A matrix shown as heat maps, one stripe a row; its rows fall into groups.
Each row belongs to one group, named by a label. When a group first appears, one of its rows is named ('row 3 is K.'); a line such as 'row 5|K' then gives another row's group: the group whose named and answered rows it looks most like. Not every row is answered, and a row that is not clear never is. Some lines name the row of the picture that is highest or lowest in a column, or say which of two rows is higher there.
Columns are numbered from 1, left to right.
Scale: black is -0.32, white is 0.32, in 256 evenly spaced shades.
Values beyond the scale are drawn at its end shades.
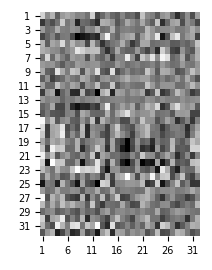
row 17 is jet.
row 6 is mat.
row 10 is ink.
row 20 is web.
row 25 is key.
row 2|key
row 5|jet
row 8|mat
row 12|key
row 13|mat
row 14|key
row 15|ink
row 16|jet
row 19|web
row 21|jet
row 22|web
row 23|mat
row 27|jet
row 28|jet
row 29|key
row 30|jet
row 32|key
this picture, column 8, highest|23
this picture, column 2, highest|7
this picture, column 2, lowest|22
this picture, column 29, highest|24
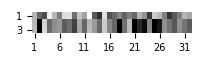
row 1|mat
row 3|web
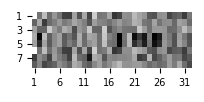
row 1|jet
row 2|ink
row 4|web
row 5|web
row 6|jet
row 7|key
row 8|ink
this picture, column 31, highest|3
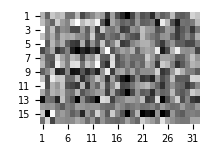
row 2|mat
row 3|jet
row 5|jet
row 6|key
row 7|mat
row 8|mat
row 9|key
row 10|web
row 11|jet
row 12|web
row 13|key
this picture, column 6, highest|4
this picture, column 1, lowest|13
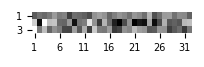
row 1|key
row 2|web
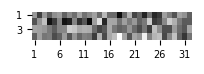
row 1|web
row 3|mat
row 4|ink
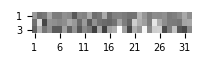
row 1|mat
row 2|ink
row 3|ink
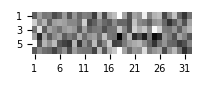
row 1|ink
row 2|jet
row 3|ink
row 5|jet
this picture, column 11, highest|2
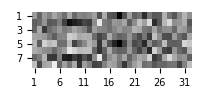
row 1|web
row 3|ink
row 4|mat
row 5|web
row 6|mat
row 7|key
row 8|jet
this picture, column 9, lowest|2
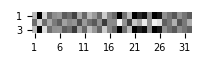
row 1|web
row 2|ink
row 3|web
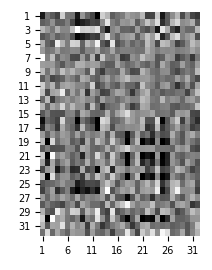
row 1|key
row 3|mat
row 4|key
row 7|jet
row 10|ink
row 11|jet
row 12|jet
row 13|ink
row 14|jet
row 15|ink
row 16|key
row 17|key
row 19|web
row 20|ink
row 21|web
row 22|web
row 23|key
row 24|web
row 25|key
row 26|key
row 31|jet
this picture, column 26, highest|32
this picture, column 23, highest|32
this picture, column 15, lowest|23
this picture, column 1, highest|7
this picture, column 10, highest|3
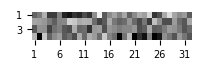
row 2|mat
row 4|web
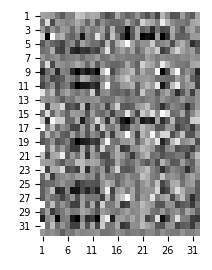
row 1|mat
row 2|ink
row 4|web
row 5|ink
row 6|key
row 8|ink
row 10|ink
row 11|key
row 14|jet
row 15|ink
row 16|web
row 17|jet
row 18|ink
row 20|jet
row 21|jet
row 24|ink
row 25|key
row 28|jet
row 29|ink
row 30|key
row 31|jet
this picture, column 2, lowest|4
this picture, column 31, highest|16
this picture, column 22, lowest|4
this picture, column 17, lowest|16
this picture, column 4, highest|16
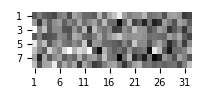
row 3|jet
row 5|jet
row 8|jet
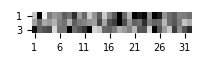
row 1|web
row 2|web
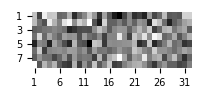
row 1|web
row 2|mat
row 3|key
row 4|ink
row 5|key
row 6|ink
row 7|ink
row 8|jet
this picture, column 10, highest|2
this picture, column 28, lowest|2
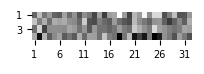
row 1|ink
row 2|jet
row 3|ink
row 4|web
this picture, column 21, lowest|4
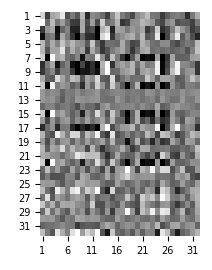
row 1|jet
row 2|jet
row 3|key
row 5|jet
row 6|jet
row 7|web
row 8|key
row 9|key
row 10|mat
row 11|web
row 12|mat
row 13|mat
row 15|web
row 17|key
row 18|mat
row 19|web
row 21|mat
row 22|web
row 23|ink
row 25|mat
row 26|mat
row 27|ink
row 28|jet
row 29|ink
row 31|key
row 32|mat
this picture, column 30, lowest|1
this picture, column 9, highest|21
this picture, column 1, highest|2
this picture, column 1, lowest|4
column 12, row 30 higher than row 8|Yes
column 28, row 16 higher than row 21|Yes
